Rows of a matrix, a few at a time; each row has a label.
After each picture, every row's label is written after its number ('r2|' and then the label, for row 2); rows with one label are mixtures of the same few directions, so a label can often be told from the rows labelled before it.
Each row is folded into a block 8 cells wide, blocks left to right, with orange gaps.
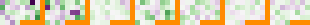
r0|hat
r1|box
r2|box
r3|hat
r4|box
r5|hat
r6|hat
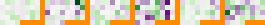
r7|hat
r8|box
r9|hat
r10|hat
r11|box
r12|box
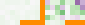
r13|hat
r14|box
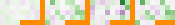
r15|hat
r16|hat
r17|box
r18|hat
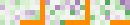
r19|box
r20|hat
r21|box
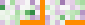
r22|box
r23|box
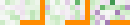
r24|hat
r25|hat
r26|hat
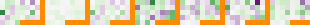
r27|box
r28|hat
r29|box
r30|box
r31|box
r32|hat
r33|box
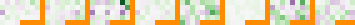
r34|box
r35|box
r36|box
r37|box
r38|hat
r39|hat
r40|hat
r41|box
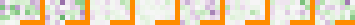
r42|box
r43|box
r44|box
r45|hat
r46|hat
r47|box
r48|box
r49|hat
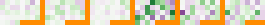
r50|hat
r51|box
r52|box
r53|box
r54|box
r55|box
